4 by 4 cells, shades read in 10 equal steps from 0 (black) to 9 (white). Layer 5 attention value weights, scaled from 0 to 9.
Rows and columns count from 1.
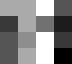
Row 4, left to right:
3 6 9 0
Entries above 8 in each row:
1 0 1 1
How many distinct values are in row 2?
4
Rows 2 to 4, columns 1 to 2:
2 6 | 3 5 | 3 6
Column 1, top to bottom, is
6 2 3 3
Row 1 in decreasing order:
9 6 6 3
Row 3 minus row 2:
1 -1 5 1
